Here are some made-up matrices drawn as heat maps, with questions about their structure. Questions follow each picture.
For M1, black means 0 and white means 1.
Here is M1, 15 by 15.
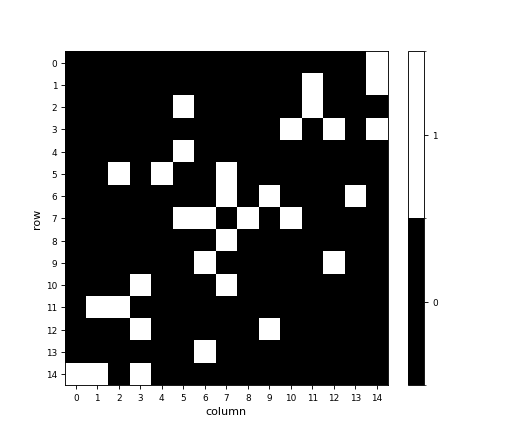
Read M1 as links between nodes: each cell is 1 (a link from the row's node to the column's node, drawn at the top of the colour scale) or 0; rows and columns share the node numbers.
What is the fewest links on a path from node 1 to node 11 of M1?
1
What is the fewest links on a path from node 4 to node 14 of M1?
5
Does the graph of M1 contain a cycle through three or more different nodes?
yes
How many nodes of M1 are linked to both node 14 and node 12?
1
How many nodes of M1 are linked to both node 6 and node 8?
1
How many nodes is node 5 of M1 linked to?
3
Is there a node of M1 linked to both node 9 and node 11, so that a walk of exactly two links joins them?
no
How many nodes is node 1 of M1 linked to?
2
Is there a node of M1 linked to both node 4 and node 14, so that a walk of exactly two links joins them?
no
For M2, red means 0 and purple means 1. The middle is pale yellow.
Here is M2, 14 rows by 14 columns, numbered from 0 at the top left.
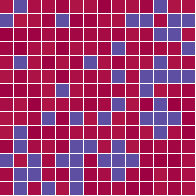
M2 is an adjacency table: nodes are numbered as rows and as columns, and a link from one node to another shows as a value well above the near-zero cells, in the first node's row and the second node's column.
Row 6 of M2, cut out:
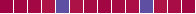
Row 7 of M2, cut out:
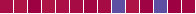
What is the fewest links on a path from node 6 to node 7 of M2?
3
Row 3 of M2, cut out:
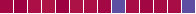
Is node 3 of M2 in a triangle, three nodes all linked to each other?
no
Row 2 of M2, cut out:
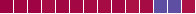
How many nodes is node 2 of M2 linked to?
2
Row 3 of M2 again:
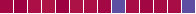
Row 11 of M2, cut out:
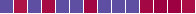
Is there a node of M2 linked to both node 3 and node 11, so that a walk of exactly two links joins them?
yes
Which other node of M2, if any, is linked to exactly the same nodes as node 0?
node 9
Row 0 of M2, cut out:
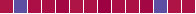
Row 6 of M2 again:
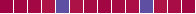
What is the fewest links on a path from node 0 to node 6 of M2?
3
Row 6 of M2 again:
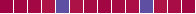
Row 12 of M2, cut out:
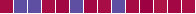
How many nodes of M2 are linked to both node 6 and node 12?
0
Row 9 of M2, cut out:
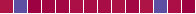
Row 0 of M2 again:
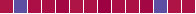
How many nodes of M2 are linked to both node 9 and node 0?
2
